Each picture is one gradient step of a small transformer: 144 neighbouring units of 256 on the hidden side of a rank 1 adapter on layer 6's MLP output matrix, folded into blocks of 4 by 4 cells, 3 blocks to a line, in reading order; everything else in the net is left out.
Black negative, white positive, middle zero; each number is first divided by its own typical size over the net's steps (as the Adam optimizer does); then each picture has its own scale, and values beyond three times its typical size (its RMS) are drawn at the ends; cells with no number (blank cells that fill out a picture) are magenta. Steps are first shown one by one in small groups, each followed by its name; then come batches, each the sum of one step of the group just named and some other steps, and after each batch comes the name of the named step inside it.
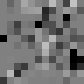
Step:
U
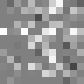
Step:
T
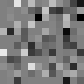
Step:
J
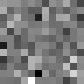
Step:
J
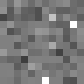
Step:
J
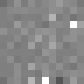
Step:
T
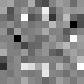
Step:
J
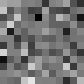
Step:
J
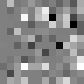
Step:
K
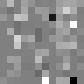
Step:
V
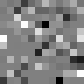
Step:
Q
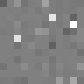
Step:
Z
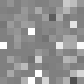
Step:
V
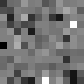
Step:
V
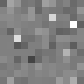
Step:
Z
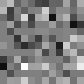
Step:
K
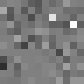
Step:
Z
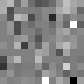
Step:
V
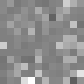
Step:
V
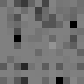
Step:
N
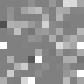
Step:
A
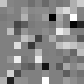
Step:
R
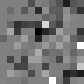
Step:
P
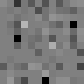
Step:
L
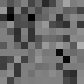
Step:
A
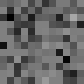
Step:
R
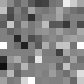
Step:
A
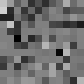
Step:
L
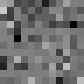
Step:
N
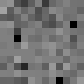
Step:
N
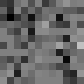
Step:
A
